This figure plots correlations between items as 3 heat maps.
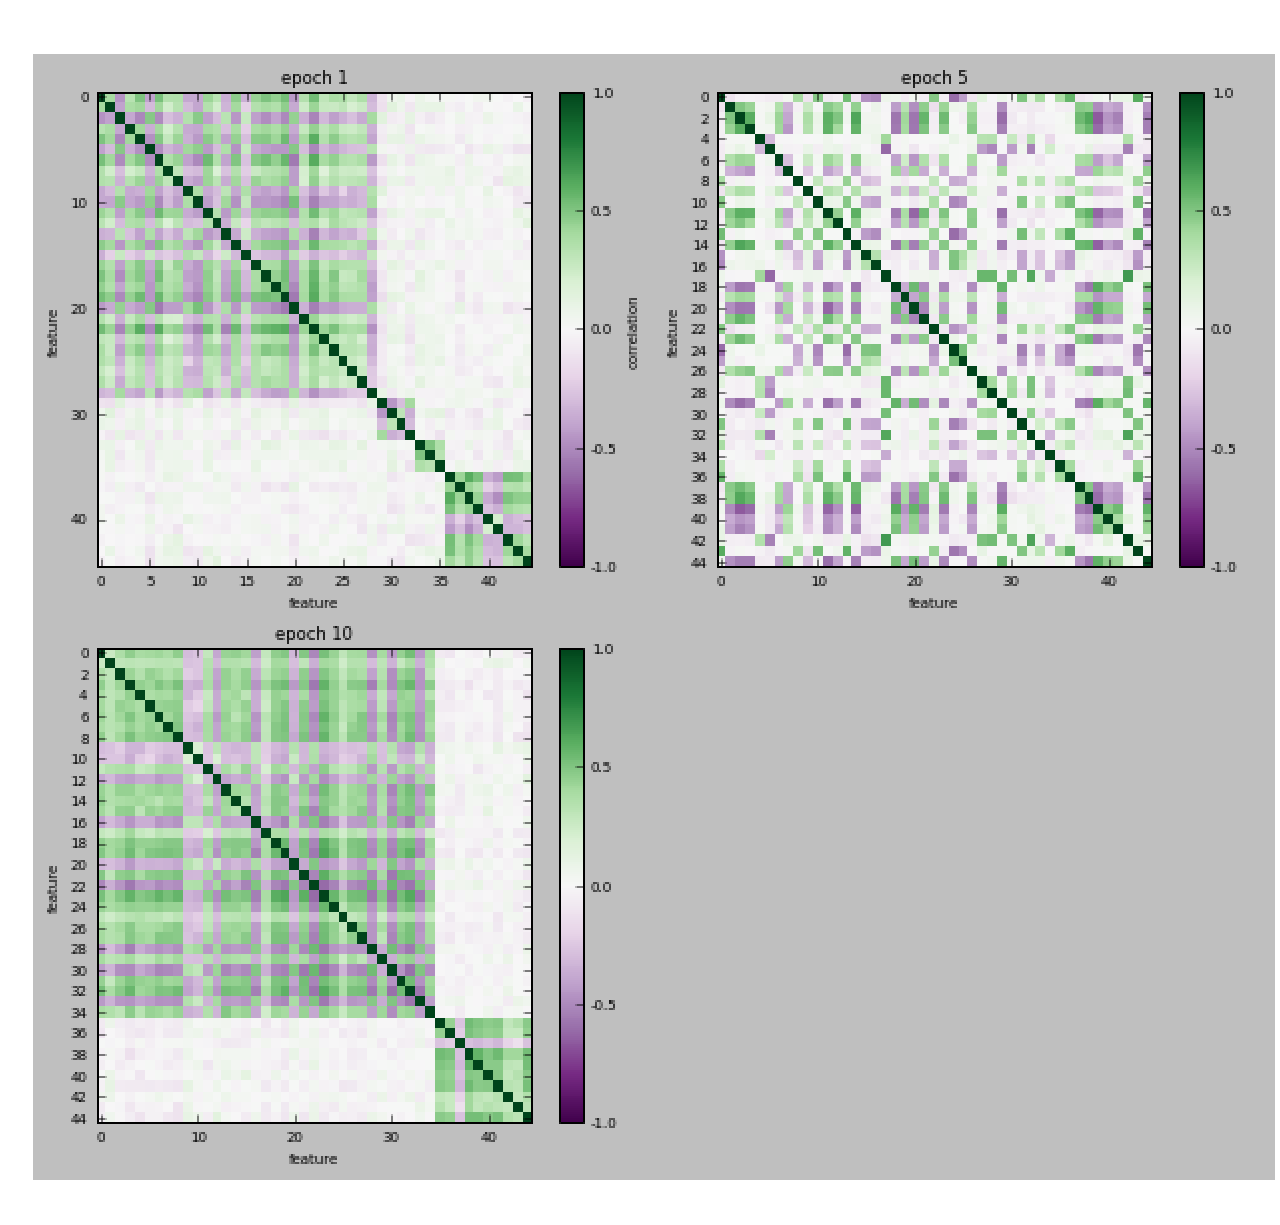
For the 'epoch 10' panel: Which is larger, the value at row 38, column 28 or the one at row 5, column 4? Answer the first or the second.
the second
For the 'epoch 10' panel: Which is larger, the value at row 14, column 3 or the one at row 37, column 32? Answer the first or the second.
the first
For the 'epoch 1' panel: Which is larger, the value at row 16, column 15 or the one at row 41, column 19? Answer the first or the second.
the second
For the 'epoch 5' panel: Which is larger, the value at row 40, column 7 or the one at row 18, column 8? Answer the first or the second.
the first
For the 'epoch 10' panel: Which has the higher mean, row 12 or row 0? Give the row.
0
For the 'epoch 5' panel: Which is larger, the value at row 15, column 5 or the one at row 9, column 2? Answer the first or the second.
the second
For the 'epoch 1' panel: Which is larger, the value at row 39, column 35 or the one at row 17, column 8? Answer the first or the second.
the second
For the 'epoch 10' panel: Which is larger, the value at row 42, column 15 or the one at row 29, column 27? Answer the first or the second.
the second
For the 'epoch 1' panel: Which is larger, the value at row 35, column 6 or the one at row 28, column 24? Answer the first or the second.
the first
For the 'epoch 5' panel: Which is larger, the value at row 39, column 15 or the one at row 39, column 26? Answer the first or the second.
the first
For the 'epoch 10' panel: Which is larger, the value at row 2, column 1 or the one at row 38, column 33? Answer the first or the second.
the first
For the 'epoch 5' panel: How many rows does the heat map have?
45
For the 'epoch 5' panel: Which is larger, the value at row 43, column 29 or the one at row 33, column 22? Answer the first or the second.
the second
